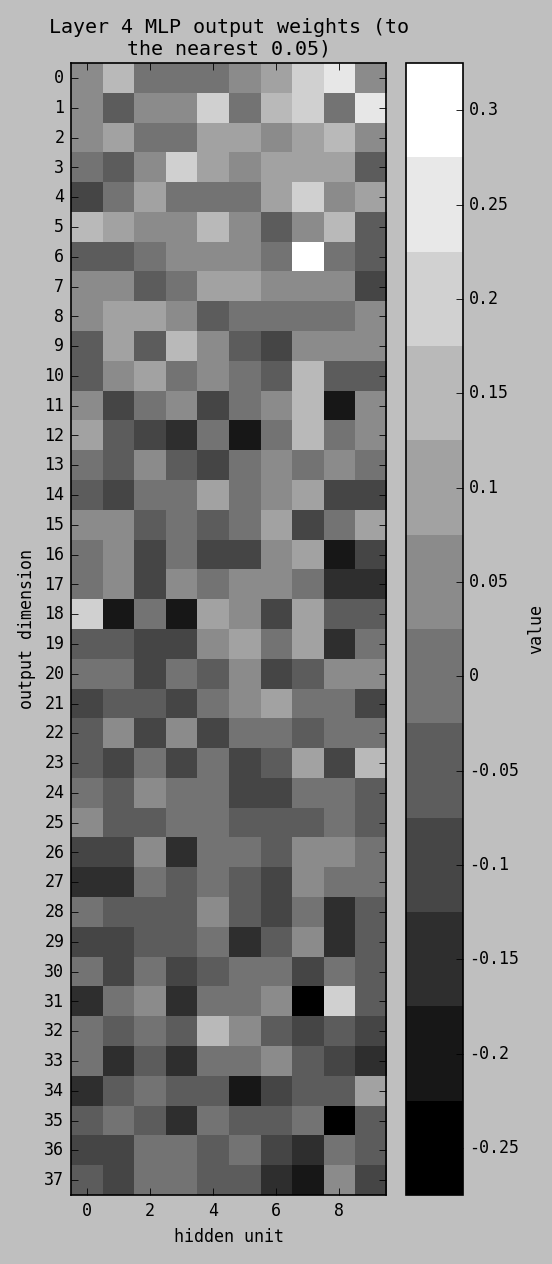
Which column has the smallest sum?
1
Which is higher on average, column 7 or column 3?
column 7
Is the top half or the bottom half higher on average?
top
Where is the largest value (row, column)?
6 7
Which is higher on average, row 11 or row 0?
row 0
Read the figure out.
Title: Layer 4 MLP output weights (to the nearest 0.05)
x-axis: hidden unit, ticks 0 2 4 6 8
y-axis: output dimension, ticks 0 1 2 3 4 5 6 7 8 9 10 11 12 13 14 15 16 17 18 19 20 21 22 23 24 25 26 27 28 29 30 31 32 33 34 35 36 37 (0 at the top)
Colour bar: value, ticks -0.25 -0.2 -0.15 -0.1 -0.05 0 0.05 0.1 0.15 0.2 0.25 0.3
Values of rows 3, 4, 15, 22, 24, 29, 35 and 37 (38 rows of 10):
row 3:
0 -0.05 0.05 0.2 0.1 0.05 0.1 0.1 0.1 -0.05
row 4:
-0.1 0 0.1 0 0 0 0.1 0.2 0.05 0.1
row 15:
0.05 0.05 -0.05 0 -0.05 0 0.1 -0.1 0 0.1
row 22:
-0.05 0.05 -0.1 0.05 -0.1 0 0 -0.05 0 0
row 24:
0 -0.05 0.05 0 0 -0.1 -0.1 0 0 -0.05
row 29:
-0.1 -0.1 -0.05 -0.05 0 -0.15 -0.05 0.05 -0.15 -0.05
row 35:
-0.05 0 -0.05 -0.15 0 -0.05 -0.05 0 -0.25 -0.05
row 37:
-0.05 -0.1 0 0 -0.05 -0.05 -0.15 -0.2 0.05 -0.1
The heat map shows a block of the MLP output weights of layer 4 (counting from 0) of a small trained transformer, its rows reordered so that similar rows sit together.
